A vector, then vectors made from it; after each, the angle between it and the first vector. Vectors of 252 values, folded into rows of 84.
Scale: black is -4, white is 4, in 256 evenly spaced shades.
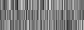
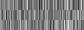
partly opposed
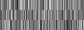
nearly parallel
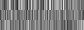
nearly parallel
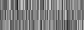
nearly parallel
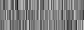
nearly parallel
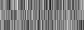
nearly opposite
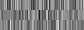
partly opposed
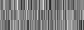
nearly opposite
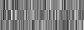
partly aligned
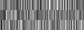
partly aligned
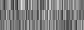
nearly parallel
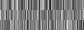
nearly opposite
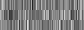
orthogonal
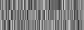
partly opposed
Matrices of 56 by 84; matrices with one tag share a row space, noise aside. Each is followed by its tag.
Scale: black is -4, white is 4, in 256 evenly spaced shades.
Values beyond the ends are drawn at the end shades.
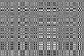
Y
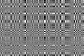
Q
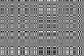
Y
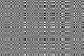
Q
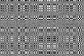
Y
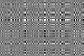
Q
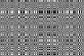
Y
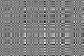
Q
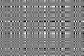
Q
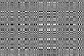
Y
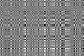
Q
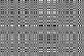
Y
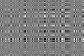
Q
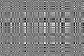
Q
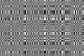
Q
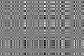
Q
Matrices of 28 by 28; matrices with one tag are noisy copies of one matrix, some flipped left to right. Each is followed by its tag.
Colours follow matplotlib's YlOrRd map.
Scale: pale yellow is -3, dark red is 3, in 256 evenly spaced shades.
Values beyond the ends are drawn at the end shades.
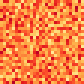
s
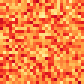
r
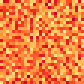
s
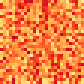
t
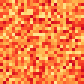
r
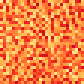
s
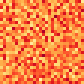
s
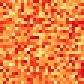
r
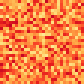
r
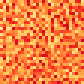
s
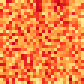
t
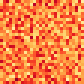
s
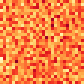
s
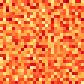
s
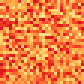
r
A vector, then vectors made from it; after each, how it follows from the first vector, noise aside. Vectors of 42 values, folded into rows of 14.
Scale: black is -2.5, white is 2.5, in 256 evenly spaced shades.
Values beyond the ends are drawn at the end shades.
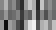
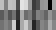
reversed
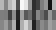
reversed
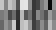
reversed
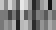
reversed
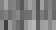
shrunk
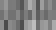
shrunk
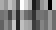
reversed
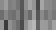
shrunk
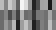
reversed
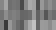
shrunk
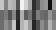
reversed
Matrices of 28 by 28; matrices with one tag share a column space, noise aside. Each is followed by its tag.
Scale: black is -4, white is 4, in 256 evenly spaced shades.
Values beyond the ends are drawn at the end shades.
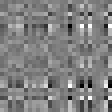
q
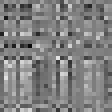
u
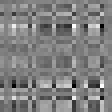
q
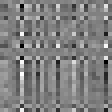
u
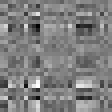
q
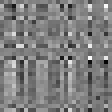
u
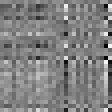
u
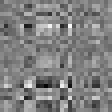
q
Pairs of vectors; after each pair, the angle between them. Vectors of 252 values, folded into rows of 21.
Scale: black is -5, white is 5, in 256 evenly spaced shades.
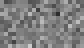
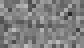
partly aligned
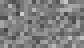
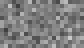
nearly parallel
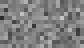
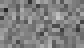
partly aligned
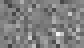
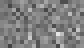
nearly parallel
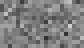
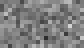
nearly parallel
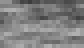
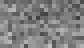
partly aligned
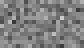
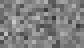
orthogonal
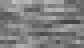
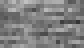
nearly parallel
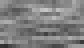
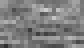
nearly parallel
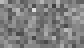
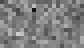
nearly opposite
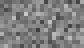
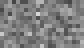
partly aligned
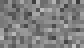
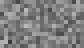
partly opposed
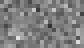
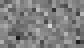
nearly opposite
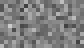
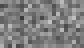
partly aligned
